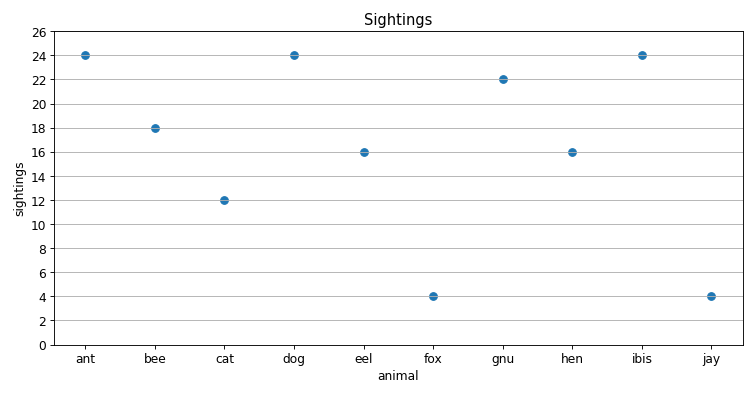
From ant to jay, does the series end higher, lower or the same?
lower
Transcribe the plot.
Title: Sightings
x-axis: animal, ticks ant bee cat dog eel fox gnu hen ibis jay
y-axis: sightings, ticks 0 2 4 6 8 10 12 14 16 18 20 22 24 26
Values:
24 18 12 24 16 4 22 16 24 4
